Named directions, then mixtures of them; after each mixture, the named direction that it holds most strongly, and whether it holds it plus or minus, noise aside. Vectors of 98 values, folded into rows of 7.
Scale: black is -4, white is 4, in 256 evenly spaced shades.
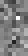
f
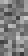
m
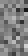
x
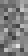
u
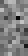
f, minus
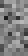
f, minus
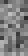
m, minus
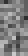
m, minus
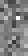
f, plus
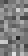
x, minus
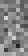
u, minus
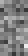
x, plus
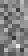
u, plus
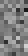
x, plus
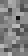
u, minus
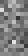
f, minus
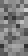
x, minus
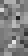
f, minus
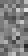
x, minus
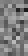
x, plus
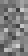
u, plus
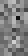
f, minus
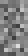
u, plus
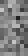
f, minus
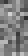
m, minus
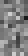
m, minus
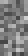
m, plus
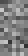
m, minus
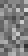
x, minus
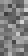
m, plus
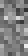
x, plus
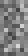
u, plus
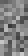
m, minus
